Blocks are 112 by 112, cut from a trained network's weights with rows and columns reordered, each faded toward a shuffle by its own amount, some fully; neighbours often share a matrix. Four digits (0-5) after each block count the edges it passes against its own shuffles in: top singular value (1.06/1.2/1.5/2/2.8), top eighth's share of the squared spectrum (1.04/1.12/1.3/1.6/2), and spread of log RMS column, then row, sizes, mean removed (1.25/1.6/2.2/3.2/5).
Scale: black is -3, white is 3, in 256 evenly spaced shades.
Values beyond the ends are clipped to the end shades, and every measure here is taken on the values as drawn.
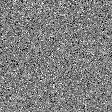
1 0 0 0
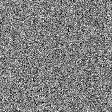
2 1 0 0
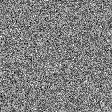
0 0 0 0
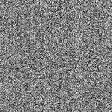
3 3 0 1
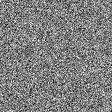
0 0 0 0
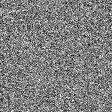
2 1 0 0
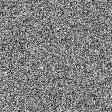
0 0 0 0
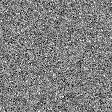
0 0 0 0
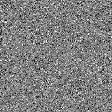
3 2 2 1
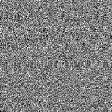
4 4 2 2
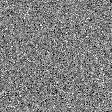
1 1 0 0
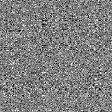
3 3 2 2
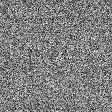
2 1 0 0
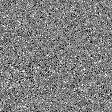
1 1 0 0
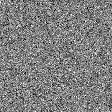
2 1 0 0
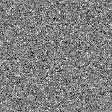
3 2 1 1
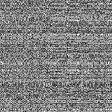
4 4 2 2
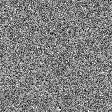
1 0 0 0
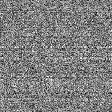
3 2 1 1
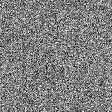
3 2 0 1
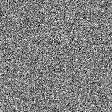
2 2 0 0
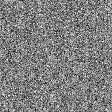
2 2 0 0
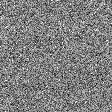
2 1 0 0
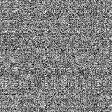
4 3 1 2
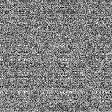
4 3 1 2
